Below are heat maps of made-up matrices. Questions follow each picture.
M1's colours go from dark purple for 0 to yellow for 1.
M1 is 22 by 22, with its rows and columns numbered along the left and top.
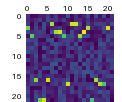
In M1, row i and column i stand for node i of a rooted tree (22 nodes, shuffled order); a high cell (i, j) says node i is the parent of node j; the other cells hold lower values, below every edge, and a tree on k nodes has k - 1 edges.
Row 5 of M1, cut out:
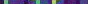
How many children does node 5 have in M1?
3
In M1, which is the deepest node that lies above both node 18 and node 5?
16
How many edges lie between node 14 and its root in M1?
2
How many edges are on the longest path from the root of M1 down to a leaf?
3
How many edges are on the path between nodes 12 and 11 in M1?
2
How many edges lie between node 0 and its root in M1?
2
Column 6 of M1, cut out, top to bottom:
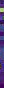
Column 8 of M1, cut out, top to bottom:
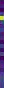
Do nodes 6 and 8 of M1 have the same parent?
no
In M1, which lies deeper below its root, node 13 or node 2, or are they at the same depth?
node 13
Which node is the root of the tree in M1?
21
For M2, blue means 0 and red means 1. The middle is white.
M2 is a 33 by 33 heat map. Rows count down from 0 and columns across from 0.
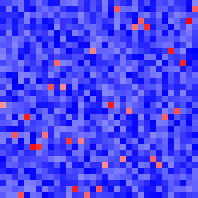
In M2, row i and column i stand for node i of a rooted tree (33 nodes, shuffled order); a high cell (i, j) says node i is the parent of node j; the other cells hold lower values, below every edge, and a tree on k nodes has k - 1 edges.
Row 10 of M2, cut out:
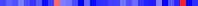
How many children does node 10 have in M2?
2
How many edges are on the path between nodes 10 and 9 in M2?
1
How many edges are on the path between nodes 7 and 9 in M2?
8
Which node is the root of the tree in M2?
1
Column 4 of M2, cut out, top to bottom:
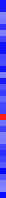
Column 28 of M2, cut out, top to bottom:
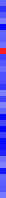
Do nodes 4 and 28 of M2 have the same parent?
no
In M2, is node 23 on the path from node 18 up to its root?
no
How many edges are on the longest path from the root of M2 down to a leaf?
5
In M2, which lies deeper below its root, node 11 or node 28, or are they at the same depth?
the same depth
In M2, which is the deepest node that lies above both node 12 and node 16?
31
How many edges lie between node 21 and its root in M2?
5
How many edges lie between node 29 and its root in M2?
5
